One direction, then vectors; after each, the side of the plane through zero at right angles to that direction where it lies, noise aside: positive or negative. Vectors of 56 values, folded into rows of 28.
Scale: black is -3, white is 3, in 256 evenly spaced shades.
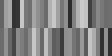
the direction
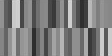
negative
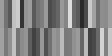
negative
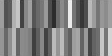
negative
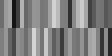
positive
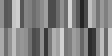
negative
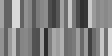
negative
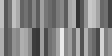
negative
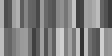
negative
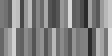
negative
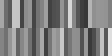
negative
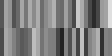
positive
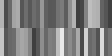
negative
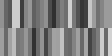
negative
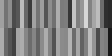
positive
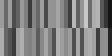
positive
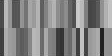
positive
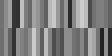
positive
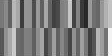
negative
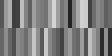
positive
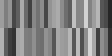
positive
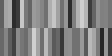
positive
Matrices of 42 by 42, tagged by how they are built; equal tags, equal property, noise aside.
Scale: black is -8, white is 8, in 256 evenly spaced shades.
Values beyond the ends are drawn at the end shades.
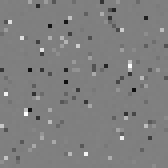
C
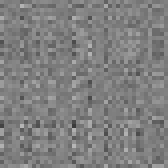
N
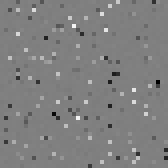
C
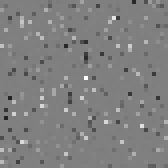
C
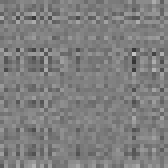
N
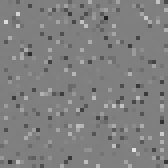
C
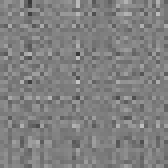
N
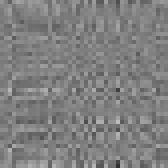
N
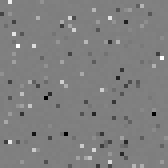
C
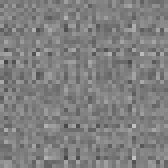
N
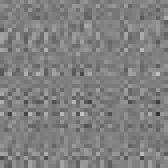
N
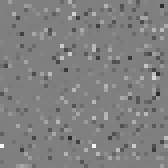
C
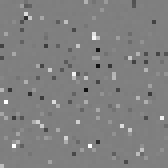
C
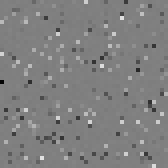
C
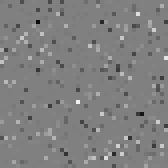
C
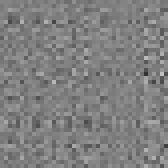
N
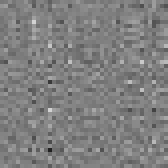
N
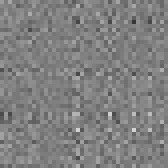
N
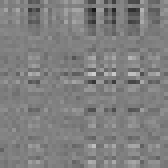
N
